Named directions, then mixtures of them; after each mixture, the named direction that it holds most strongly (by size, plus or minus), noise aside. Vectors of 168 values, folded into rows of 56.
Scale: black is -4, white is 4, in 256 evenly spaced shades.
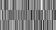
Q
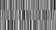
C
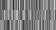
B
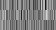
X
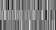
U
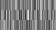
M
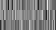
U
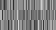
Q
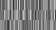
B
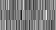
X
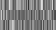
Q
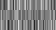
C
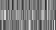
U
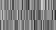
Q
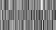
Q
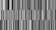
U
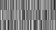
C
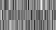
Q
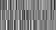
C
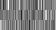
U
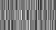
M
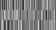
B
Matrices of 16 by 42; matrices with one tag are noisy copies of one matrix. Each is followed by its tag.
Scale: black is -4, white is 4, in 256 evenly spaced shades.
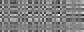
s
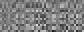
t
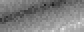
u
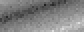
u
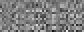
t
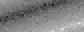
u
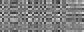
s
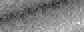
u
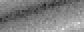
u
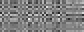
s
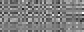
s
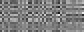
s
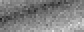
u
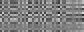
s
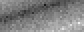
u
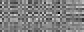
s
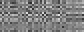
s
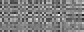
s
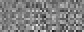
t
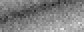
u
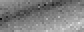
u
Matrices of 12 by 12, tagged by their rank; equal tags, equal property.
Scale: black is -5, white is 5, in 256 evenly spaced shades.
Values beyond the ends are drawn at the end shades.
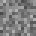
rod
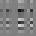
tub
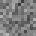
rod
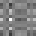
tub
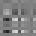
tub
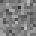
rod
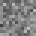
rod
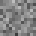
rod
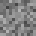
rod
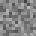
rod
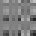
tub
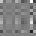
tub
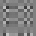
tub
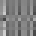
tub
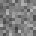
rod
